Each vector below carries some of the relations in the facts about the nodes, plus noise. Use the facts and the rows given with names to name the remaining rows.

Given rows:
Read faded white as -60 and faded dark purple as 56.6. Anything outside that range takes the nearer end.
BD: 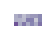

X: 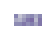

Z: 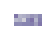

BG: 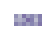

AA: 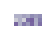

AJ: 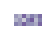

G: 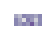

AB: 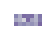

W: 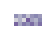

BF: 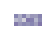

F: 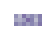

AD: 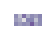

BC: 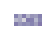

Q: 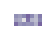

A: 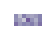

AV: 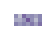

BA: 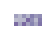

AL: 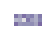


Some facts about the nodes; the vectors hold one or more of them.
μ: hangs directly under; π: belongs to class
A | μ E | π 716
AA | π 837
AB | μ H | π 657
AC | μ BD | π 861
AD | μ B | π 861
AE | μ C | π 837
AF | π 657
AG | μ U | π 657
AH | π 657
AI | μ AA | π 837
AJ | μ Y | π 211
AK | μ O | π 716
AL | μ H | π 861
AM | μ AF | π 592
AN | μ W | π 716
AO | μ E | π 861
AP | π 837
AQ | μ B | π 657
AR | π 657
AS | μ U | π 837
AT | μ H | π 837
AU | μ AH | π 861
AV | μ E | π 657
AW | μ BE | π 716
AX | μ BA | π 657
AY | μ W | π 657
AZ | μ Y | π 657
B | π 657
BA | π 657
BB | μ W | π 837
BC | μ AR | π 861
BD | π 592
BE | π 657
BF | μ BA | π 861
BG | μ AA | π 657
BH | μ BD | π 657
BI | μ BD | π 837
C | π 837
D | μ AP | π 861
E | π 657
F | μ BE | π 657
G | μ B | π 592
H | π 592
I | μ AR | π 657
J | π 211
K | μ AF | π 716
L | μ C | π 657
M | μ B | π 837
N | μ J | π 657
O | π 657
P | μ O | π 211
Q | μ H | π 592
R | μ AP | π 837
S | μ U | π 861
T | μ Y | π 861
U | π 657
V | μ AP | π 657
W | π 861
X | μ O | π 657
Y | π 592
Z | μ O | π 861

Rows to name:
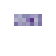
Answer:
R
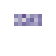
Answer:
T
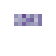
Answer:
AZ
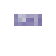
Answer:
AK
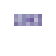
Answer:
BH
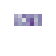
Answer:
M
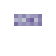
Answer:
D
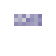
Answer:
S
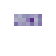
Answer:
BI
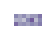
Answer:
AC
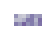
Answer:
O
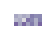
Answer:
J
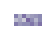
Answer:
AO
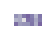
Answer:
AT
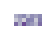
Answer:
Y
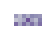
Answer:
E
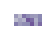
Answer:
BB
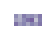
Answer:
V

